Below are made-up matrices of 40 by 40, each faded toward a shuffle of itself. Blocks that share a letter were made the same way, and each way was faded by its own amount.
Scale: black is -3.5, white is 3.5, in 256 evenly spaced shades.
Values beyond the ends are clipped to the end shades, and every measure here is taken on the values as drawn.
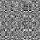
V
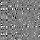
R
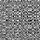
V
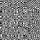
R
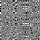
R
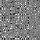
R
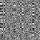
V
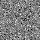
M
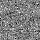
M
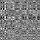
V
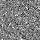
M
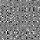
R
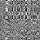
V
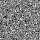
M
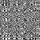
V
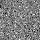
M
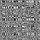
V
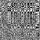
V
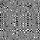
R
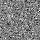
M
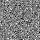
M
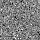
M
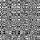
V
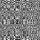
V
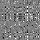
R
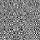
V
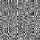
V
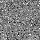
M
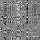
R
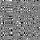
R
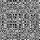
V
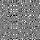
R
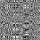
V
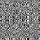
V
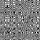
R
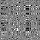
R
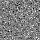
M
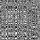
V
